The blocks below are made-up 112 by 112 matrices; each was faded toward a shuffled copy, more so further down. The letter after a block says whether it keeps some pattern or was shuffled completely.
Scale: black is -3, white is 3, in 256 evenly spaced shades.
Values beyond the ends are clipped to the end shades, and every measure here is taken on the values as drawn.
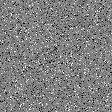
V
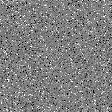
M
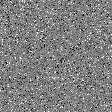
V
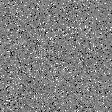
M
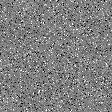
V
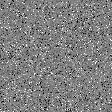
M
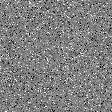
V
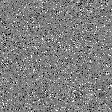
M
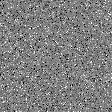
V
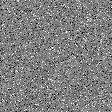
V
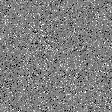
M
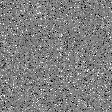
M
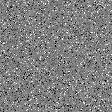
M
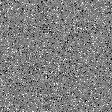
M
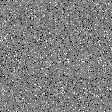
M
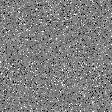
M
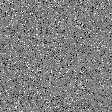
V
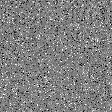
M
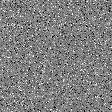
M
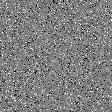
V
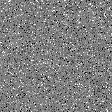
M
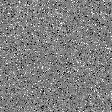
M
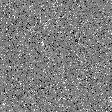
V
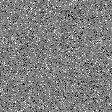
M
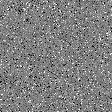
V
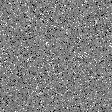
M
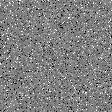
M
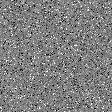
V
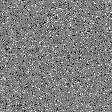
V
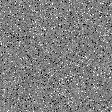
V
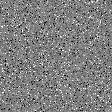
V
